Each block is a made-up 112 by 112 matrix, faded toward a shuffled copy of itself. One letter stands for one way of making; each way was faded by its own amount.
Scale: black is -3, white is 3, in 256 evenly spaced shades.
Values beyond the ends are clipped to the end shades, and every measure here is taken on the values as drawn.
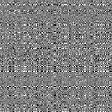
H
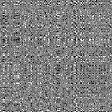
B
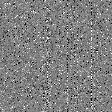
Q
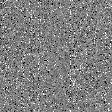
Q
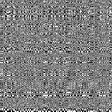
H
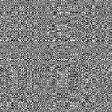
H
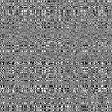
H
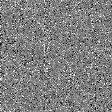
Q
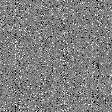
Q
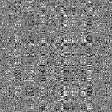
B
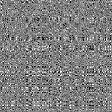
B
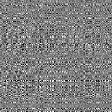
H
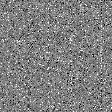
Q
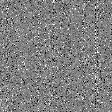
Q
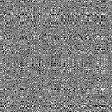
B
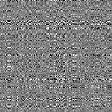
H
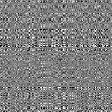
H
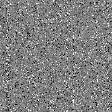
Q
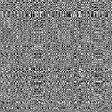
H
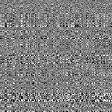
H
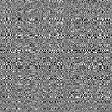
H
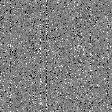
Q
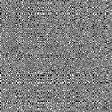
B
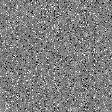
Q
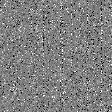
Q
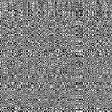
H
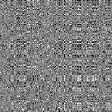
B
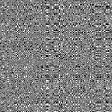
B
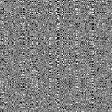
B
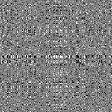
B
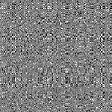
B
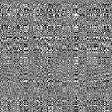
H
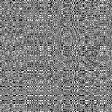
H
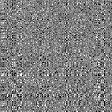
B
